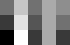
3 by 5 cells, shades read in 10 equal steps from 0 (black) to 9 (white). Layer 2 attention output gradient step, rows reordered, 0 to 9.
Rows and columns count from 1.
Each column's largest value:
4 9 4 6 5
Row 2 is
2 8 3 6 4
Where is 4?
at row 1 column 1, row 1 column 3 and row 2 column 5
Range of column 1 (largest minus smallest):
4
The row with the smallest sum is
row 3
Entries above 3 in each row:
5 3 2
